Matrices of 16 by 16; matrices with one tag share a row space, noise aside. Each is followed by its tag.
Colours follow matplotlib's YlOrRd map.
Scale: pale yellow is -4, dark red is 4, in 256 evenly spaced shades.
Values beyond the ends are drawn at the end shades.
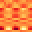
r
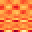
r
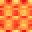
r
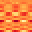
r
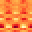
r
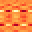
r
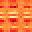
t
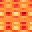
r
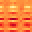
t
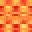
r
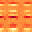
t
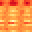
t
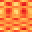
r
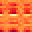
t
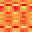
r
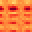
t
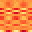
r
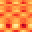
r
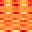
r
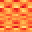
r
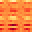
t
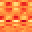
r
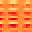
t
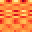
r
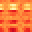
t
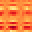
t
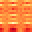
t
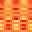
r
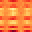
t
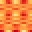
r
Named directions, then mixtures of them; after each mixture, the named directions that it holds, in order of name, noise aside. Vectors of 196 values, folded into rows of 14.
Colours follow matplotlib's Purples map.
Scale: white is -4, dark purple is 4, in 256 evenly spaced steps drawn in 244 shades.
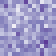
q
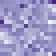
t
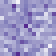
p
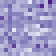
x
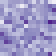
t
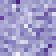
p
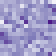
t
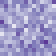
q, t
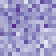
q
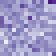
t, x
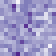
p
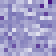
x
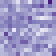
p, x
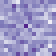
p, t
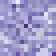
p, t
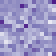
t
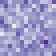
q, t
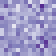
q, x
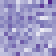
p, x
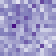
p, q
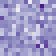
q, x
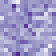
p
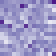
t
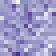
p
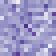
p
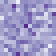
p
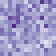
q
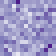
p
